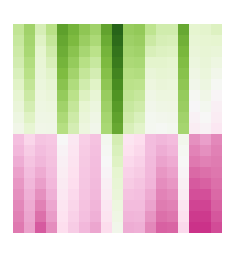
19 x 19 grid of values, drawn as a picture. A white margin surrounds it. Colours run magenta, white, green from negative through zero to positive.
A horizontal seam about 50% of the way down splits the table, and the top part is higher. The grain runs up and down. There is an overall slope up to the top. The bottom right is the ninth with the lowest average. Overall the values sit about 50% of the way up the scale. The ninth with the highest average is the top middle.
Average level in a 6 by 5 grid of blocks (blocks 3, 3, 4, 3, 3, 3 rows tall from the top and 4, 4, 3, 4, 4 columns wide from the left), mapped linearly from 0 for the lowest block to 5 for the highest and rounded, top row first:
44543
34533
33433
11211
11210
01200
